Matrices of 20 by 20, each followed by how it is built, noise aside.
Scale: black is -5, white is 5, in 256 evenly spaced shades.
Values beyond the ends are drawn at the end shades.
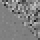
upper triangular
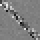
banded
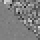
upper triangular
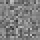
low rank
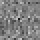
low rank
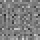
low rank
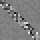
banded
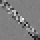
banded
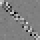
banded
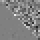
upper triangular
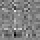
low rank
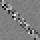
banded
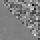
upper triangular
